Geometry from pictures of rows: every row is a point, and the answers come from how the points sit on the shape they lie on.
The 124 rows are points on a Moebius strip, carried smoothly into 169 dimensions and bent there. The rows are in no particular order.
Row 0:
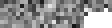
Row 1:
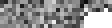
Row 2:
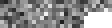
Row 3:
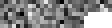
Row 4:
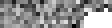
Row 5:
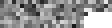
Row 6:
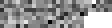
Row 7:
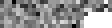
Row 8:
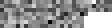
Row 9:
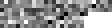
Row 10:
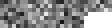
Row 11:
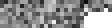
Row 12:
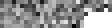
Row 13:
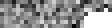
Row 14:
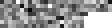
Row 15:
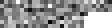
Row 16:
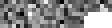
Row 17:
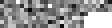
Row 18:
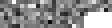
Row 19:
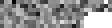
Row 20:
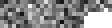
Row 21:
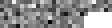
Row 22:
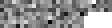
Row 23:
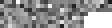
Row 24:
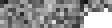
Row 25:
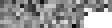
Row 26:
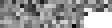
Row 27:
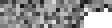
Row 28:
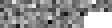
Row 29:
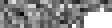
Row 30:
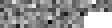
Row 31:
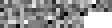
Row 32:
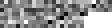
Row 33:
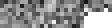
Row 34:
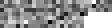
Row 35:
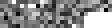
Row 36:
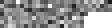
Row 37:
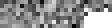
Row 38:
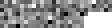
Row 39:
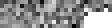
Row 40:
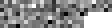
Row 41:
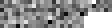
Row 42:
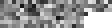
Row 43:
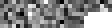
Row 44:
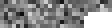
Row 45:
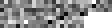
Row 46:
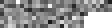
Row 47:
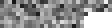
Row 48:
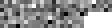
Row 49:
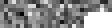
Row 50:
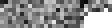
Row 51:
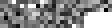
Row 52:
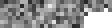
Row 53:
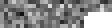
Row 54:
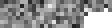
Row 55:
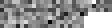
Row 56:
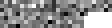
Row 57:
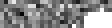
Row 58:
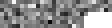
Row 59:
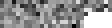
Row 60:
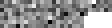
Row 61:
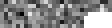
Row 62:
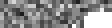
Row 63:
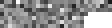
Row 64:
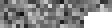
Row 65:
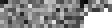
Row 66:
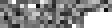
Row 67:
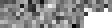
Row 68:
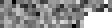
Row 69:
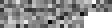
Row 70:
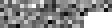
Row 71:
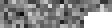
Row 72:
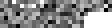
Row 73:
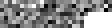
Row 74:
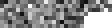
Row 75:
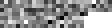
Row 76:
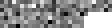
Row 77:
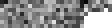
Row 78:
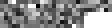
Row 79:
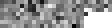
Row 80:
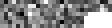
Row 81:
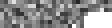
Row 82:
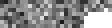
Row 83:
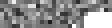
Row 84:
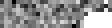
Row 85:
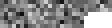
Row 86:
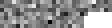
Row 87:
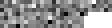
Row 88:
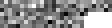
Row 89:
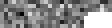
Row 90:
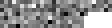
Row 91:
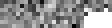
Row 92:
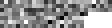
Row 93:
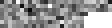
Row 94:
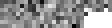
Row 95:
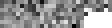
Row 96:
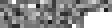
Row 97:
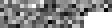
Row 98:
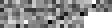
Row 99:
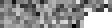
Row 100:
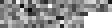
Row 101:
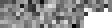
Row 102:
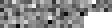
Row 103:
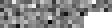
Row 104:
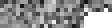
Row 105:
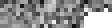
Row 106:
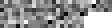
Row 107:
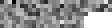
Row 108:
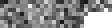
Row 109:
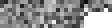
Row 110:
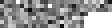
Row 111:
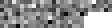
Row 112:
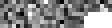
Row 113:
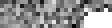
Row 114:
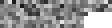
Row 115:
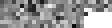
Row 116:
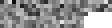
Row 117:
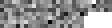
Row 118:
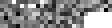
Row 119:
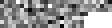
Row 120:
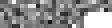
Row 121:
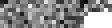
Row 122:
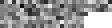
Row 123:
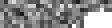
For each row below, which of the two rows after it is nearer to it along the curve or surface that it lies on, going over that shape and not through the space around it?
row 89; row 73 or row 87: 87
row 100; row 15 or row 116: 116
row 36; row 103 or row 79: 103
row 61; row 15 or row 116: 15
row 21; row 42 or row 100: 100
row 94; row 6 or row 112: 112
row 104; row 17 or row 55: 17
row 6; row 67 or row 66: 66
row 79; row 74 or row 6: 74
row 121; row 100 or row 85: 85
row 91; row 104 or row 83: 104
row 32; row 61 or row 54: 61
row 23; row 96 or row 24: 96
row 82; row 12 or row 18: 12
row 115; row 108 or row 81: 108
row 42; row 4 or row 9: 4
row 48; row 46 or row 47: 46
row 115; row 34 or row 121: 121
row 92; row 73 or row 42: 73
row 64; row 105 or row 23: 105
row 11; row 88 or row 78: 78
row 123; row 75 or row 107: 75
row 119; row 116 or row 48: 116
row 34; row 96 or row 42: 96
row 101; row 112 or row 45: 112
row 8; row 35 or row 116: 35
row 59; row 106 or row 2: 2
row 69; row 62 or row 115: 62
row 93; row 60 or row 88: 60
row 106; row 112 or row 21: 21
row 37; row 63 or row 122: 122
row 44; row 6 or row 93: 6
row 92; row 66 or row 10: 66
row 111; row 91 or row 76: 76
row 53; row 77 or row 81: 81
